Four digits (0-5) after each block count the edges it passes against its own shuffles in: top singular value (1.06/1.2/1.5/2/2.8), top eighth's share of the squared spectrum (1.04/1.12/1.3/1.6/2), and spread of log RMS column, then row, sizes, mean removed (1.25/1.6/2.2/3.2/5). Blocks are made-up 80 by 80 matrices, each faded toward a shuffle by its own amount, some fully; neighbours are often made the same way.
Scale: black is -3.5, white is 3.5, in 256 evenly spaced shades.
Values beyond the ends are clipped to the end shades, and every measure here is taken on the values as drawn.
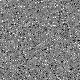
2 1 0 0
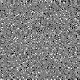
4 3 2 2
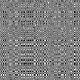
5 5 4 4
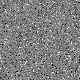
0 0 0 0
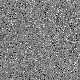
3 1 0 0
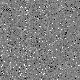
1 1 1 0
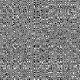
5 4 3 3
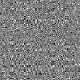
4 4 3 2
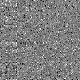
3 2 1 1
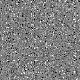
3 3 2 0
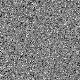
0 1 2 0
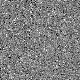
0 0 1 0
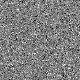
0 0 1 0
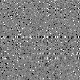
4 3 2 2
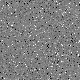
0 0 0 0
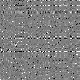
5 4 1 2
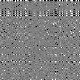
5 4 2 3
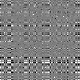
5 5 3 4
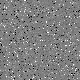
0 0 0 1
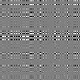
5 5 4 4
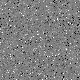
0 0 0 0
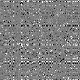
5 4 2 3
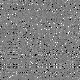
4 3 0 2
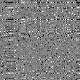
4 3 1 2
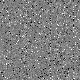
1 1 1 0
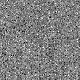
3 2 1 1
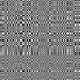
5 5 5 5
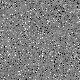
1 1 0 0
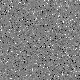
1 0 0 0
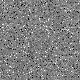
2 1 0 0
